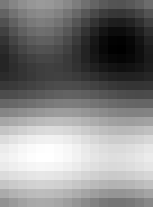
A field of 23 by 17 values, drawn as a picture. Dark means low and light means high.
Ninth with the lowest average: top right. Ninth with the highest average: bottom left. Lone odd cells: none.
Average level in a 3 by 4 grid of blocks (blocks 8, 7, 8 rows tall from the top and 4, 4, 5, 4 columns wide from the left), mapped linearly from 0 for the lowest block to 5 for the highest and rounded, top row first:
1200
2322
5544
